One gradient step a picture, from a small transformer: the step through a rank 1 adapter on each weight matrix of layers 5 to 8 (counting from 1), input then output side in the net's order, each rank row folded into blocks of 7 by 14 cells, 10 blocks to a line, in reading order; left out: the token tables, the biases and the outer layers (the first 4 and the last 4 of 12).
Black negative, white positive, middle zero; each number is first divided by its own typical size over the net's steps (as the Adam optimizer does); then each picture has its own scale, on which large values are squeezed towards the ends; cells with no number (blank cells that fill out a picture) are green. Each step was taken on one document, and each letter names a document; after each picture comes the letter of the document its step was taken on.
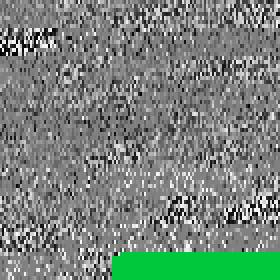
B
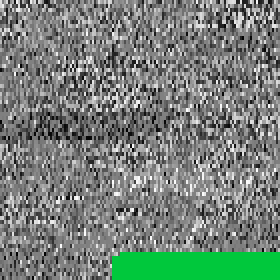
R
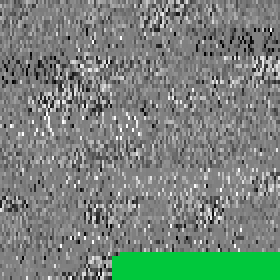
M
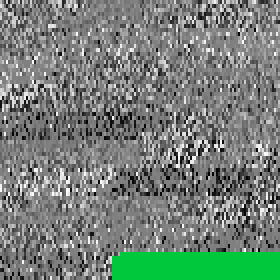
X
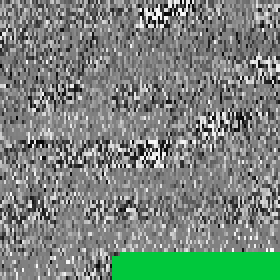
B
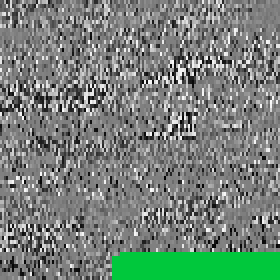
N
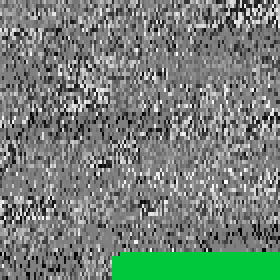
R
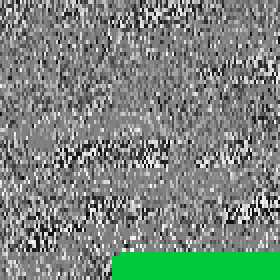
B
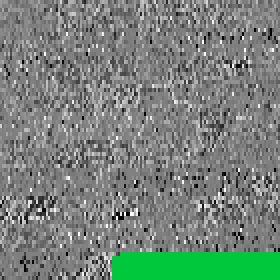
M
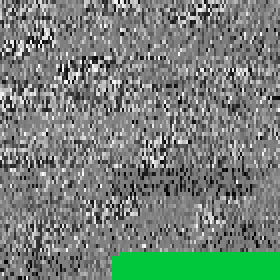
N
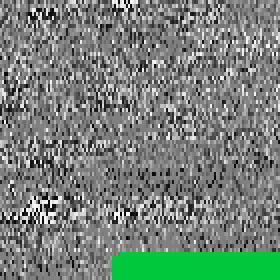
N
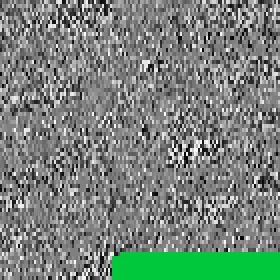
X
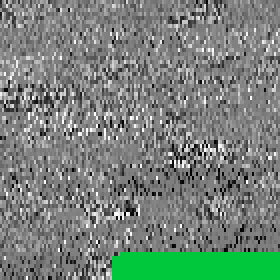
X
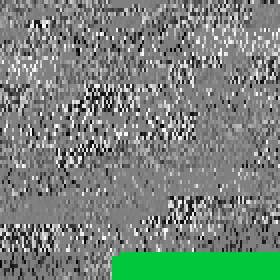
N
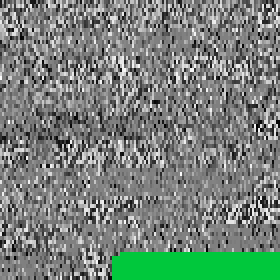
B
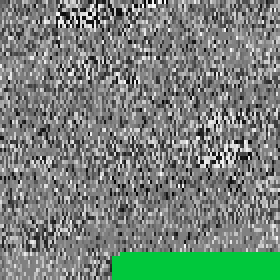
B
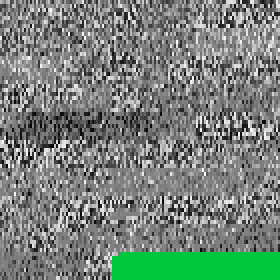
R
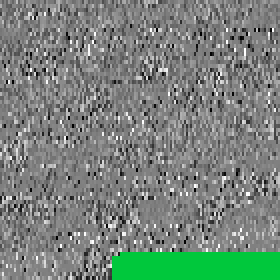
M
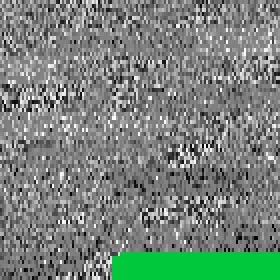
X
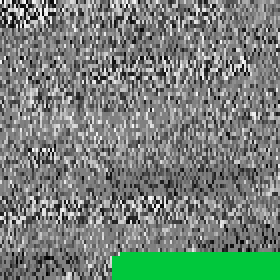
N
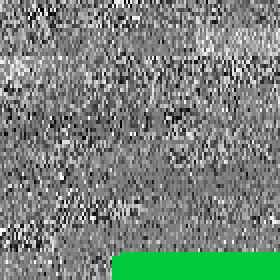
X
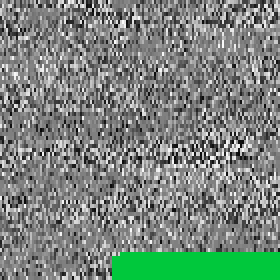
R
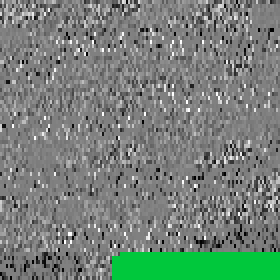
M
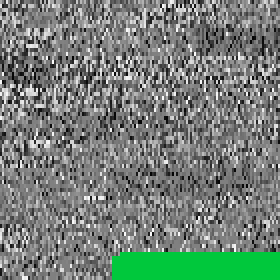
N
